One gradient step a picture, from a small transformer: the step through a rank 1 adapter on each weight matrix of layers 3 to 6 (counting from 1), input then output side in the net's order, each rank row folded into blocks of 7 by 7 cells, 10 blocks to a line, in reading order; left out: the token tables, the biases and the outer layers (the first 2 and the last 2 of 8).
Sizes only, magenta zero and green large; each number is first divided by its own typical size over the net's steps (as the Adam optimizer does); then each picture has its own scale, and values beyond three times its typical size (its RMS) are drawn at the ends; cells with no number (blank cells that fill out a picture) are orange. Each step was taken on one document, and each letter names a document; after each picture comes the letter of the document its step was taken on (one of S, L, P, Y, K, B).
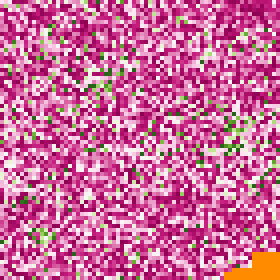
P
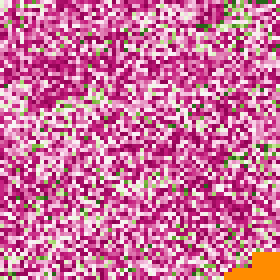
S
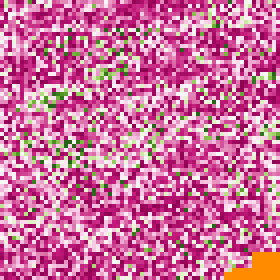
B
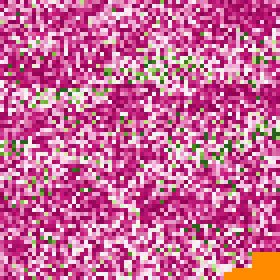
P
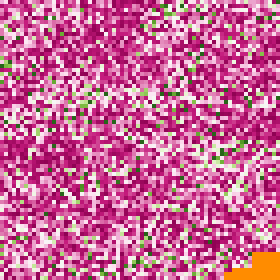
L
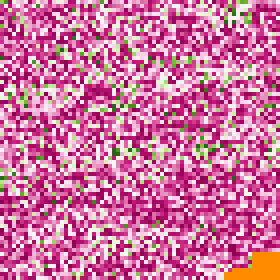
B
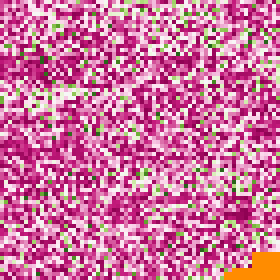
B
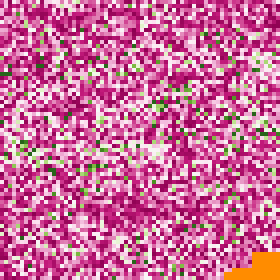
P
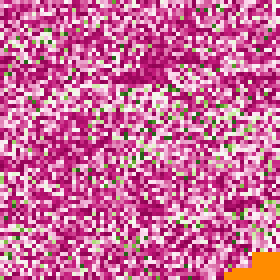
P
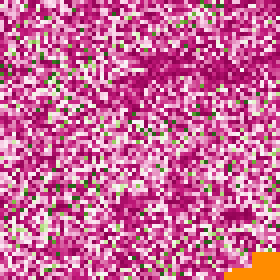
L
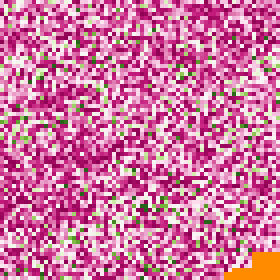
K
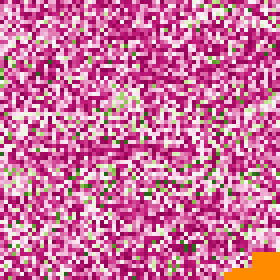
K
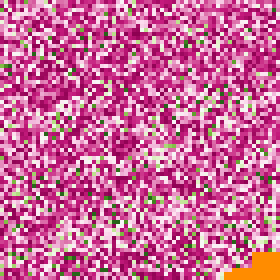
L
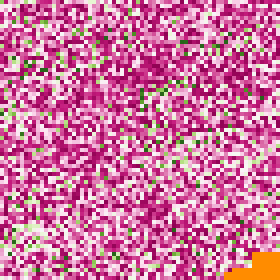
K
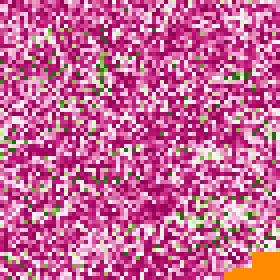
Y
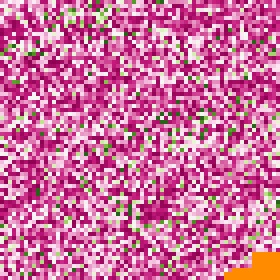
Y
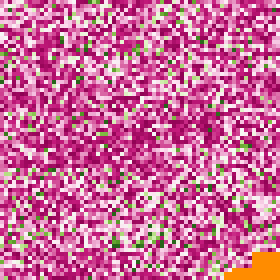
L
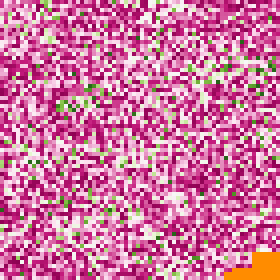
S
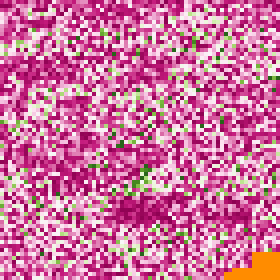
B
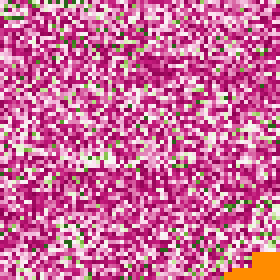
Y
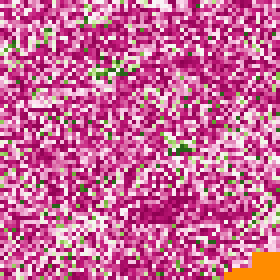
Y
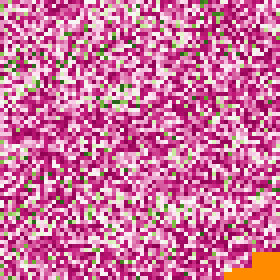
K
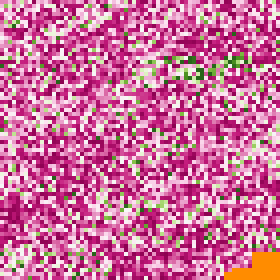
K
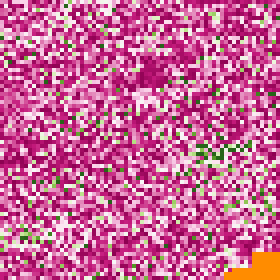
L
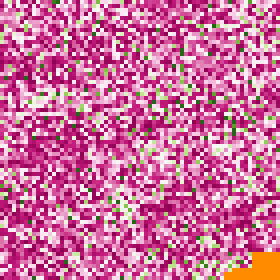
P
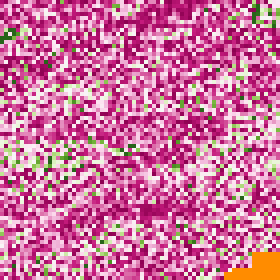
S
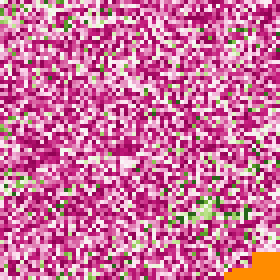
K
